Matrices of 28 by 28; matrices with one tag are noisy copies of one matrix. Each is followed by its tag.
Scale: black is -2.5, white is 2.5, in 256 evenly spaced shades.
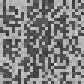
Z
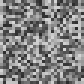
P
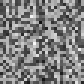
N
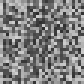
Z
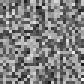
N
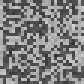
P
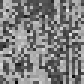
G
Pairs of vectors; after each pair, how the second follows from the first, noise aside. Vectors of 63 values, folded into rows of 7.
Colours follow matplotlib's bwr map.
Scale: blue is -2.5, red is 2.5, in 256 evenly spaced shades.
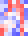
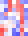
copied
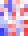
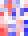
negated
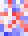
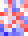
copied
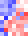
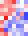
negated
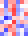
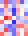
negated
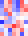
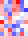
negated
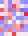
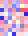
negated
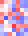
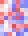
copied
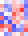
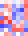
negated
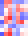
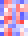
copied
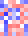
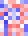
copied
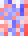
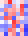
negated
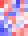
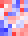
copied
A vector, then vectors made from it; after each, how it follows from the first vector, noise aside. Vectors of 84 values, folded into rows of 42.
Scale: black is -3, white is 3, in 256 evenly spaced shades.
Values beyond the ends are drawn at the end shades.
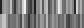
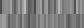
shrunk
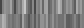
shrunk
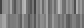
shrunk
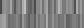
shrunk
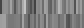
shrunk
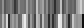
reversed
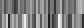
reversed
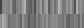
shrunk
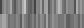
shrunk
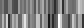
reversed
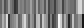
reversed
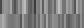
shrunk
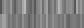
shrunk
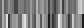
reversed
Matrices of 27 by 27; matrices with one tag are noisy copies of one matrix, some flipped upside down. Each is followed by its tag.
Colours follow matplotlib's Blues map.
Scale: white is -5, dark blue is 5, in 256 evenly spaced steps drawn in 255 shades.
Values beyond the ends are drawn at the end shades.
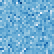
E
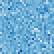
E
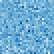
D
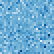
E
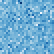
E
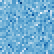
E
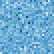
D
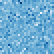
E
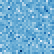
E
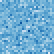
D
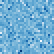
E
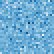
D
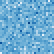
D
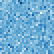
E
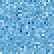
D
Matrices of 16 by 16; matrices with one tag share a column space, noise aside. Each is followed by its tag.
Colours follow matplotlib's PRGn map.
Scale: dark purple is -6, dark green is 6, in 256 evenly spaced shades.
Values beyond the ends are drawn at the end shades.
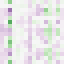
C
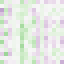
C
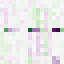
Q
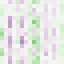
C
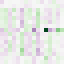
Q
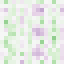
C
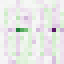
Q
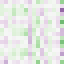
C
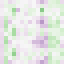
C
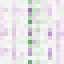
C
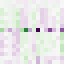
Q
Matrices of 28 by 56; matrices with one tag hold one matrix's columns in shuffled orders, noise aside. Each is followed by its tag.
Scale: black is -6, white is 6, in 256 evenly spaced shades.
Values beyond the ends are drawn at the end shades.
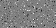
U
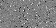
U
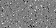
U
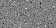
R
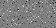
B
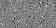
B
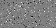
B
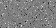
R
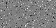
R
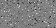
B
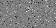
B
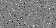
R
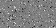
U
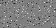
B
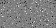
B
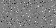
B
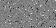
U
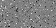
U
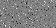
R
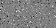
B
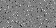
U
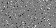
R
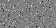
U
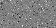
R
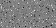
U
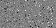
U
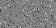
U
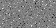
R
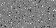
U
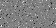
R
